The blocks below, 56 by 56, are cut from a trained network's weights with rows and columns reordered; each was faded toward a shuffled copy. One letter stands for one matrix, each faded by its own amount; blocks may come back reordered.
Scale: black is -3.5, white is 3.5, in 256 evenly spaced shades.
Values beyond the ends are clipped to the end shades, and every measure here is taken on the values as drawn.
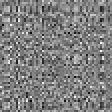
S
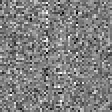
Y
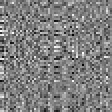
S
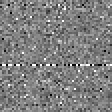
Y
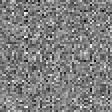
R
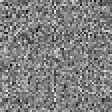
R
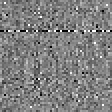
Y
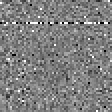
Y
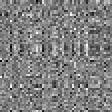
S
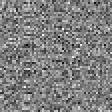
R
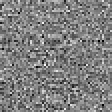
R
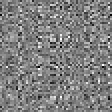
S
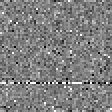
Y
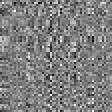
S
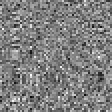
R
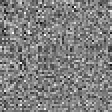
R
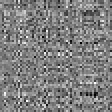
S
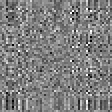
S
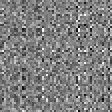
S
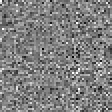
Y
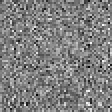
R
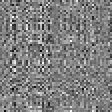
S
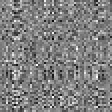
S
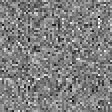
R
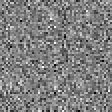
R
